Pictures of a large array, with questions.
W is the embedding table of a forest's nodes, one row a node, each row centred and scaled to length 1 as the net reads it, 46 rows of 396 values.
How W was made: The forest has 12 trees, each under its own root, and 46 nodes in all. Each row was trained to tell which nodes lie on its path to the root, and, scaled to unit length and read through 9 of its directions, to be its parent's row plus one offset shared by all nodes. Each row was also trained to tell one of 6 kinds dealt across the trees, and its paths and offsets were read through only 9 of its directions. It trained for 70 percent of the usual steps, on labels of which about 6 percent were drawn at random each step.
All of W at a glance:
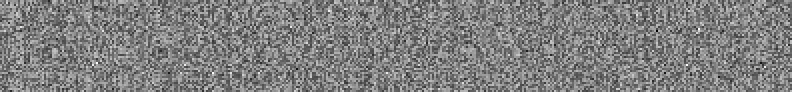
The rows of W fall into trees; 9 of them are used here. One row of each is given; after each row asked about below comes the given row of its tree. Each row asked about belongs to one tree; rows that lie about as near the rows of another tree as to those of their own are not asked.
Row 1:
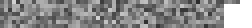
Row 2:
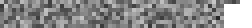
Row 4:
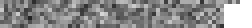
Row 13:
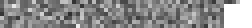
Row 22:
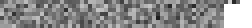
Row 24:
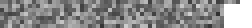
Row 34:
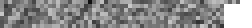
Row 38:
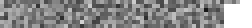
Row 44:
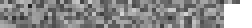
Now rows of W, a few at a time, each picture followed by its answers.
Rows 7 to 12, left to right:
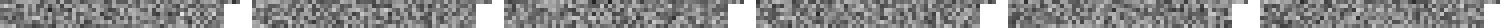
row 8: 22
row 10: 22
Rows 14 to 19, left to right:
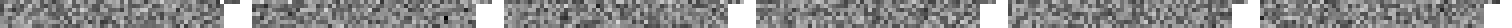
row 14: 13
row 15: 34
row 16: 22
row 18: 13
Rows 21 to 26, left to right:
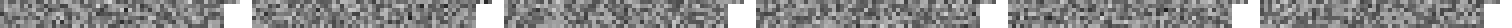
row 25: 4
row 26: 1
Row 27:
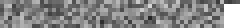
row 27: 13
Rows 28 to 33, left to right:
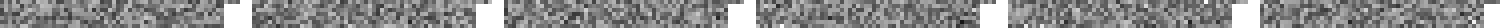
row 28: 1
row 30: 13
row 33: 2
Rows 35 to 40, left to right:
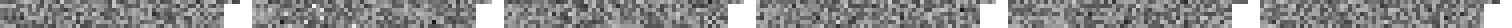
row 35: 2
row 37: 22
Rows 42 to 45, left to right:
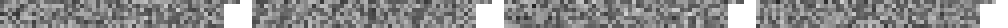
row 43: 24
